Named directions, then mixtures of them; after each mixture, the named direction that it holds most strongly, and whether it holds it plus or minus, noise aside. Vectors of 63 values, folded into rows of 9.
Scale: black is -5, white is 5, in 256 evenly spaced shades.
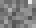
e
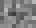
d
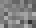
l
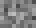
d, minus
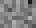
e, minus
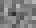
d, plus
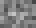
d, minus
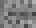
l, minus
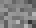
l, plus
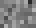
e, minus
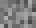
l, plus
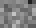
e, minus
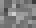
d, minus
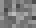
d, minus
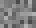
l, plus
